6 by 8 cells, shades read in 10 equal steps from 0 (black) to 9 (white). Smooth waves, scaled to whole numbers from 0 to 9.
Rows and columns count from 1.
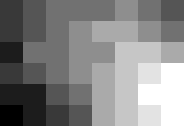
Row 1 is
2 3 4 4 4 5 4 3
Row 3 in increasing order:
1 4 4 5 5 6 7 7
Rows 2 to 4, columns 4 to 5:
5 6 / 5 5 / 5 6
